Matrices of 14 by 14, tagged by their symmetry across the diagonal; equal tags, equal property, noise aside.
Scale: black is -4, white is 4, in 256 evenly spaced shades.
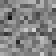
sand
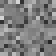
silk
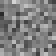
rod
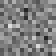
rod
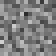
rod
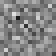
silk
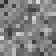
silk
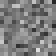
sand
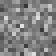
sand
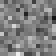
rod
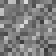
silk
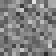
sand
